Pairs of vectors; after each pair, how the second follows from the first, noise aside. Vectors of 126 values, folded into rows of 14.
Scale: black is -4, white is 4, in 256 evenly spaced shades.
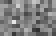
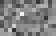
shuffled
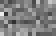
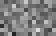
shuffled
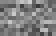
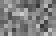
shuffled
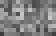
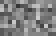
shuffled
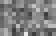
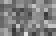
copied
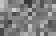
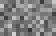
shuffled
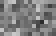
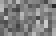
shuffled
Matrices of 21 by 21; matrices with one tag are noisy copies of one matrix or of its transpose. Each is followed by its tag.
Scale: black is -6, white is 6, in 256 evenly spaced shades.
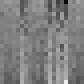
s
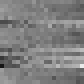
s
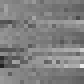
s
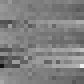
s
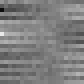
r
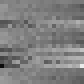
s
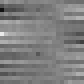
r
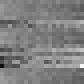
s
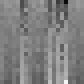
s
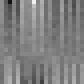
r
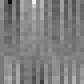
r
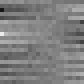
r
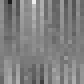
r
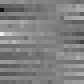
r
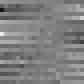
r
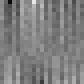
r
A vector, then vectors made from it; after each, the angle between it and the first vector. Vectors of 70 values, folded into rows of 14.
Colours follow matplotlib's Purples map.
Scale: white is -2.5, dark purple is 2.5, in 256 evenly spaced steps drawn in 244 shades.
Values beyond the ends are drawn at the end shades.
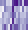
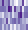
partly opposed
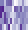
nearly opposite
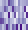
orthogonal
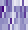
nearly opposite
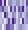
orthogonal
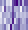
nearly parallel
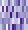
orthogonal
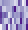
orthogonal
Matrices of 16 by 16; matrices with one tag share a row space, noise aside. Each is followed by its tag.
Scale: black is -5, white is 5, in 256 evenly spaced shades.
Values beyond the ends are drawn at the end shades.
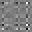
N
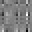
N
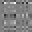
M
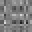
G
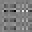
M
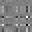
N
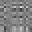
G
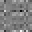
G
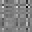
N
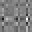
N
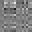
M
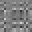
G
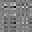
M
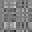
M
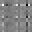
N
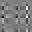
N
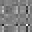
N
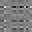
G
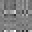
M
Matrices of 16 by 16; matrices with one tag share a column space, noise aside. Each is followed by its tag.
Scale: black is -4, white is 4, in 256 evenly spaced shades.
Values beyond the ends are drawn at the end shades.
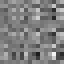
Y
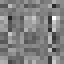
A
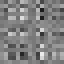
Y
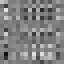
Y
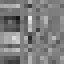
A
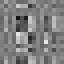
A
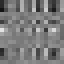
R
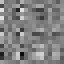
Y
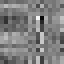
A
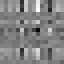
R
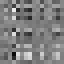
Y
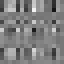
R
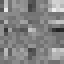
R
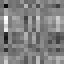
A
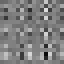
Y
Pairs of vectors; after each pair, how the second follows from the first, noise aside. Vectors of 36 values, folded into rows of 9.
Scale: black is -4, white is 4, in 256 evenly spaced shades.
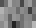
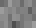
shrunk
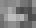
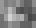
copied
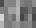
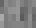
shrunk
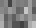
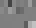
partly zeroed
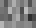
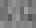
shrunk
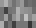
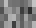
shuffled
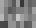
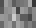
shuffled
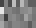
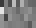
copied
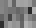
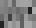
copied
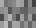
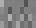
partly zeroed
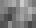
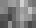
copied
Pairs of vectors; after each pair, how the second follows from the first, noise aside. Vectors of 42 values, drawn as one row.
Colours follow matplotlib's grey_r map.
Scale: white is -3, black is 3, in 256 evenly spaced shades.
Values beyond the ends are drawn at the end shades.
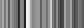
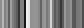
copied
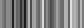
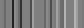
partly zeroed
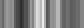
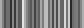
shuffled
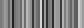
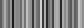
copied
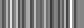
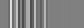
partly zeroed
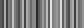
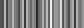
copied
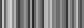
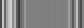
partly zeroed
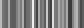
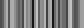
negated
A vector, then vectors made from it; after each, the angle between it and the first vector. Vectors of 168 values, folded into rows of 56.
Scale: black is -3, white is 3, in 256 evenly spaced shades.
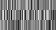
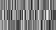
nearly parallel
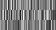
nearly parallel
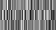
nearly parallel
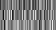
partly opposed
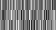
partly opposed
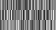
nearly opposite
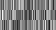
partly aligned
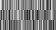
orthogonal
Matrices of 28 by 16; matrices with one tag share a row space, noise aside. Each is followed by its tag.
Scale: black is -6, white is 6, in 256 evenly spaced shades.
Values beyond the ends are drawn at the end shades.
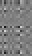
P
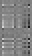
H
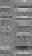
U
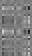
H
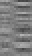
U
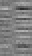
U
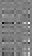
H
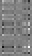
H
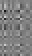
P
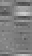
U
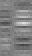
U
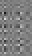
P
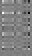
H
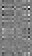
H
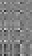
P
